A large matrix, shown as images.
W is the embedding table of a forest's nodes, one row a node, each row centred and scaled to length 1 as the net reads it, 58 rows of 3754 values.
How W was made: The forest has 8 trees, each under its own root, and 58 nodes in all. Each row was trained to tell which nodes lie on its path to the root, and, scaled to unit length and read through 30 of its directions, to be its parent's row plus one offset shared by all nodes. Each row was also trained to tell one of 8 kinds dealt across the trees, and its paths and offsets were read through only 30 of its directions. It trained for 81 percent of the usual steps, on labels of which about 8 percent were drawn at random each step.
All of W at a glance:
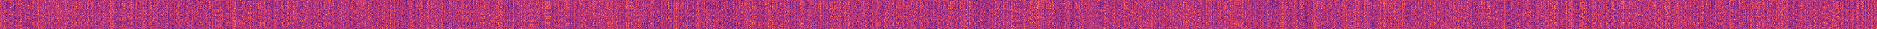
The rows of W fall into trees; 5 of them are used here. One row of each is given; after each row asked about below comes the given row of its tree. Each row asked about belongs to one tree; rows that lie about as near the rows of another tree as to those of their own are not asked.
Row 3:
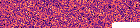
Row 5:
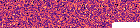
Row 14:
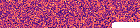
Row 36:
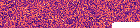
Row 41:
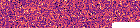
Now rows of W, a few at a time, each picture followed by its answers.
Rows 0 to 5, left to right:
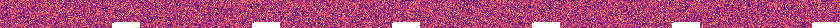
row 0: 14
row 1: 41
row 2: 5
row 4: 5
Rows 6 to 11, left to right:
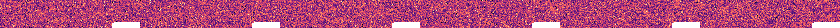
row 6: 3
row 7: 3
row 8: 3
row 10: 5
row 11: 36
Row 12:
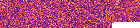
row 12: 5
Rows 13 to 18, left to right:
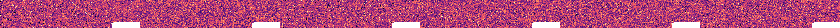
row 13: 5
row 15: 5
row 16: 5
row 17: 5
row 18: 36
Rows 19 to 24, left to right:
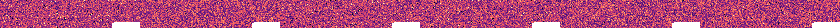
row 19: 41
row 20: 14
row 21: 41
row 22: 41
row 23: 14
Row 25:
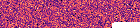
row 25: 3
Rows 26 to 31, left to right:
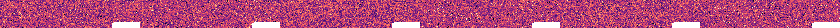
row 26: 5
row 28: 14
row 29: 41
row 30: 3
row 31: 41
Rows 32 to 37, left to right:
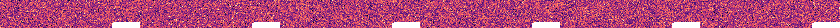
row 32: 5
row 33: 5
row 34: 36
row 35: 5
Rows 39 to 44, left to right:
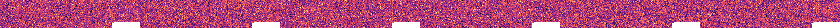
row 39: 41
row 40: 41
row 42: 41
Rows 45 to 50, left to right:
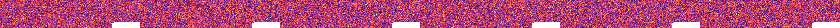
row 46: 3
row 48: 41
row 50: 3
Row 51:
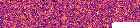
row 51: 3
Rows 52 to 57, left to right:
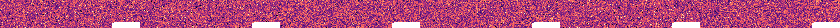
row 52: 41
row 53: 41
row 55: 14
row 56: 41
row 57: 5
